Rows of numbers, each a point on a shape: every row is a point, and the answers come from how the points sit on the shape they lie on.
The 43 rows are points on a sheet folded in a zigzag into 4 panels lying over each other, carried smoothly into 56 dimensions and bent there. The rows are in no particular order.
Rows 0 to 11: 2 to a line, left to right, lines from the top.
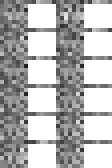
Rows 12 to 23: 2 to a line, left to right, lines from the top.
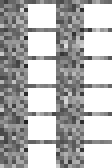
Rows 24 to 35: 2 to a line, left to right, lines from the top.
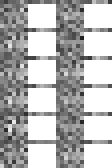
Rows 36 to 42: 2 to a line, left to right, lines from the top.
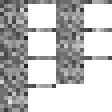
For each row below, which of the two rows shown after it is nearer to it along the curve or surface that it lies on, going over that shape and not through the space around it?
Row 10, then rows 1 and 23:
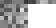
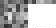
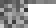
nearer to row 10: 23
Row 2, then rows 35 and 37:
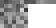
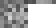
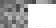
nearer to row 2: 37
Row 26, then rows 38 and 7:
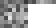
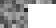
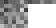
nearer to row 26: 38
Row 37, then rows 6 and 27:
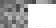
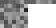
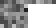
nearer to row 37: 27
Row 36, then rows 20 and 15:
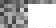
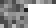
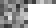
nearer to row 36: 20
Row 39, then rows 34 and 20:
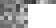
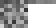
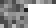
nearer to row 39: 20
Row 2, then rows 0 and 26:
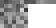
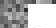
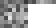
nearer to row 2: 0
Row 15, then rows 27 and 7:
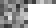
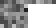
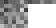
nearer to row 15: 27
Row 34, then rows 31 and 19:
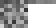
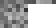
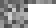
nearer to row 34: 31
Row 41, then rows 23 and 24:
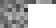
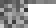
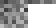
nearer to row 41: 23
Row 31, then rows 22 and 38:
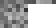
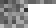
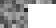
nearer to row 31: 38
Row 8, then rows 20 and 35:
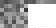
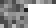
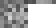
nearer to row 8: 20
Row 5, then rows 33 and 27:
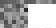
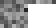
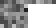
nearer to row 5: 33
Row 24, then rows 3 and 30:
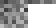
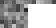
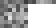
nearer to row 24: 3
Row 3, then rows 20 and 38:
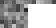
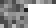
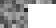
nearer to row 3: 20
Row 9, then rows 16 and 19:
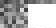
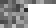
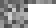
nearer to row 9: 16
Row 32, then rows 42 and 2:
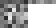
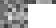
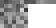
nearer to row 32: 42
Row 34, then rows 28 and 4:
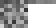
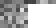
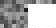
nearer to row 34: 4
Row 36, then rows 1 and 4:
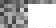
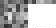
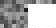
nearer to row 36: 4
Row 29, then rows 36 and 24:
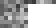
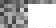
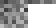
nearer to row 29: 36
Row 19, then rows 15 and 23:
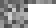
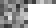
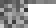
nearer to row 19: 15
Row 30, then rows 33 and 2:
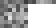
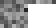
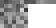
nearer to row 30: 33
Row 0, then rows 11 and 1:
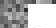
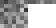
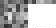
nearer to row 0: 1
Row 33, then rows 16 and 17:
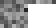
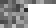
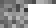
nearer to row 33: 17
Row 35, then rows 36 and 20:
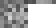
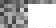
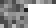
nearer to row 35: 20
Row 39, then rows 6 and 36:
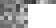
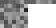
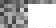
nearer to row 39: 36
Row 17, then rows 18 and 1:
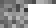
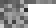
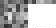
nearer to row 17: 18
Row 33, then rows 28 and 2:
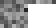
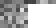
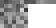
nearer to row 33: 2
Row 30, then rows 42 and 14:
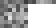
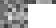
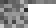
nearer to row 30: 42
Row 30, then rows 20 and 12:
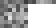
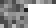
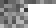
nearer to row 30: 20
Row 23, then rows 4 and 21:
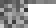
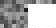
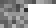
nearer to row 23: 4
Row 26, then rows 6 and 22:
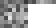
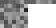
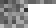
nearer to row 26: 6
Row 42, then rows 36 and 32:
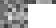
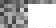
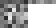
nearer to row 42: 32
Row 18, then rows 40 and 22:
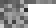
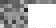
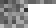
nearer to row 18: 40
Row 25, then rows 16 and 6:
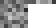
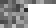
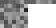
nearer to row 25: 6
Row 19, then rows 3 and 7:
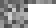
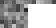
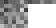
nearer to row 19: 3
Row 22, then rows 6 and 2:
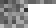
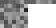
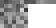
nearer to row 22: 2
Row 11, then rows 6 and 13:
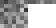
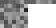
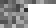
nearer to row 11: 13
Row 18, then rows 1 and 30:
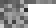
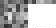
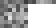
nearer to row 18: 30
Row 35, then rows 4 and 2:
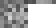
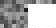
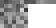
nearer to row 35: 4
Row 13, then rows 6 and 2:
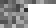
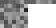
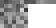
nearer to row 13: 2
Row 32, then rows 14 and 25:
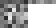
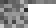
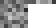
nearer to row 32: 25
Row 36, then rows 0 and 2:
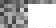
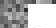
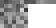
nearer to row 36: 2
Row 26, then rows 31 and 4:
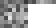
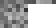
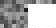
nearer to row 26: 31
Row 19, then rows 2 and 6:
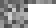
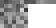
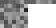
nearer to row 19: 6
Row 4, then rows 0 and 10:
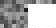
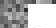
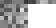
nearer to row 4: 0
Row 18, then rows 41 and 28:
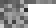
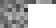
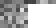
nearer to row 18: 41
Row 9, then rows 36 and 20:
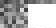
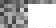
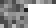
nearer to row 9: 36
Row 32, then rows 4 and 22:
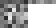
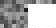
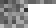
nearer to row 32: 4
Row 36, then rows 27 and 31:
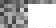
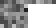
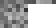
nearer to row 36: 27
